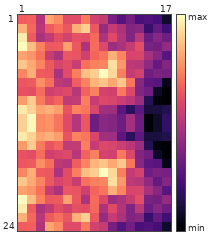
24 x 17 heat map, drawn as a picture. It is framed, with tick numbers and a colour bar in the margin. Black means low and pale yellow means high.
Ninth with the lowest average: middle right. Odd rows or columns: none. Grain: blotchy. Slope: up to the left. Mirror symmetry: top to bottom.
